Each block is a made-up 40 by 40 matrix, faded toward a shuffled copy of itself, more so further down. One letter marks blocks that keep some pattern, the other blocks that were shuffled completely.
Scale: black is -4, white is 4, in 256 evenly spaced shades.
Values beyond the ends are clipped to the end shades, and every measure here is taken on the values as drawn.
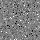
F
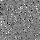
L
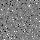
F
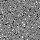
F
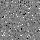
L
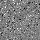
F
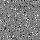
F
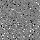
L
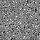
L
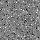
F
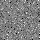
F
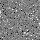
F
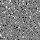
L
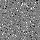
L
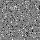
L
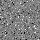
F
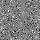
F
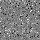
L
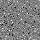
L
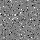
L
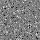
F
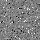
F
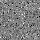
L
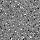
F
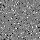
F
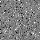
L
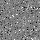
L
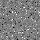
F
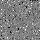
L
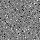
F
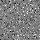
L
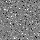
F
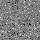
L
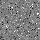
F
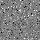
F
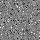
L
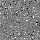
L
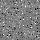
F
